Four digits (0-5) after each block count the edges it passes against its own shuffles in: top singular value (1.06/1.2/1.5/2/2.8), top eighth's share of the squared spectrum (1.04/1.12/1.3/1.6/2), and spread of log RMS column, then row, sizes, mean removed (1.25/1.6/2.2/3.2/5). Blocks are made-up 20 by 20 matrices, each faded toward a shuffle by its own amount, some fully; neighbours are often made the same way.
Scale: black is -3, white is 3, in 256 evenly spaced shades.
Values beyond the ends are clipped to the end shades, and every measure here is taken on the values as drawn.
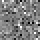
0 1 0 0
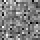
2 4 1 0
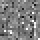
2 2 1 0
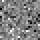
0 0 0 0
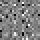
3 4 2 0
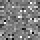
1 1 0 0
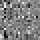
3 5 2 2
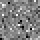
0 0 0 0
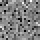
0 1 0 0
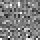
2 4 1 2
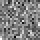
0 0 0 0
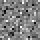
0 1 0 0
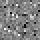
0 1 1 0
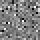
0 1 0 1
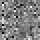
1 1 1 0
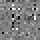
2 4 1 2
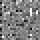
1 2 1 1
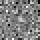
2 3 1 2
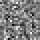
0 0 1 0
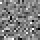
2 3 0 1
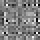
3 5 2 3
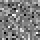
2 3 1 0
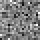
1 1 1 0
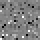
0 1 0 0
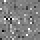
2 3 0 0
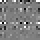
3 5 2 3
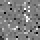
0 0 0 0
